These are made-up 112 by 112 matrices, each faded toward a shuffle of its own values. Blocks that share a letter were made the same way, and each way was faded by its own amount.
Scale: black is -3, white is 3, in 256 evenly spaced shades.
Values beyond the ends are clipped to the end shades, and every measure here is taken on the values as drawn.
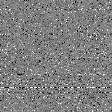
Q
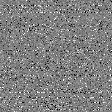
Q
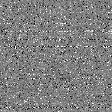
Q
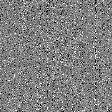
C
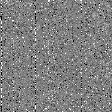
C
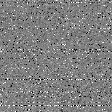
Q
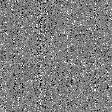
C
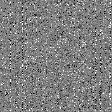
C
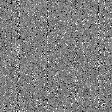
C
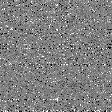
Q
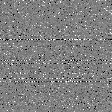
Q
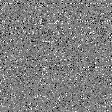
Q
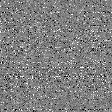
Q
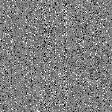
C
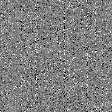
C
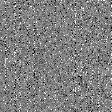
C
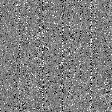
C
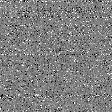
Q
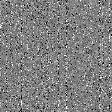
C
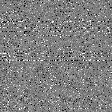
Q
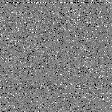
Q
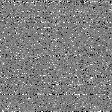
Q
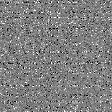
Q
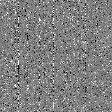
C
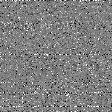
Q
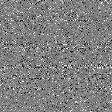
Q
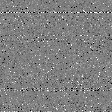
Q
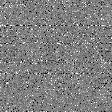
Q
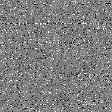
Q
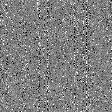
C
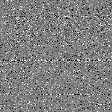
Q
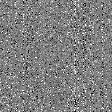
C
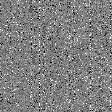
C
